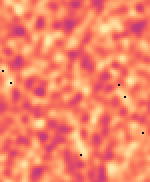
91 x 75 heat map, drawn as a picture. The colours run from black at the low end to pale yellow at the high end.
Odd rows or columns: none. Lone odd cells: 6, each lower than its neighbours. Stripes: none. Histogram: heavy tails on both sides. Slope: none. Grain: blotchy.
